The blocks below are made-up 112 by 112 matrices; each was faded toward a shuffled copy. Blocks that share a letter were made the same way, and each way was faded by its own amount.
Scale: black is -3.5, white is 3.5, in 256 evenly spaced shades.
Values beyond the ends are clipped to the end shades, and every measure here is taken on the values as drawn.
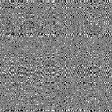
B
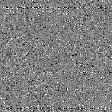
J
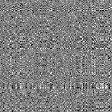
B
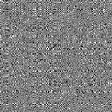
B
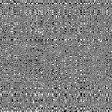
B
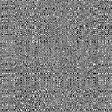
B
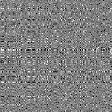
B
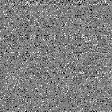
J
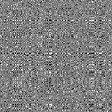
B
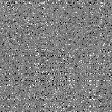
J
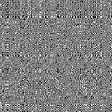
B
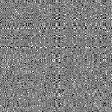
B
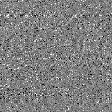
J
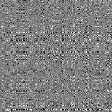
B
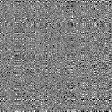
B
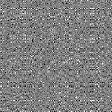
B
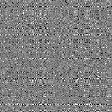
B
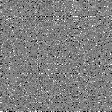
J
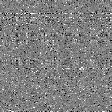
J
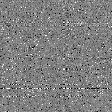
J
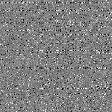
J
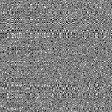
B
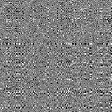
B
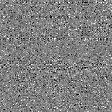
J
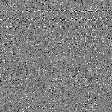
J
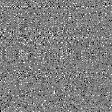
J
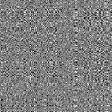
B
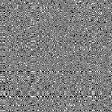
B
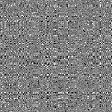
B
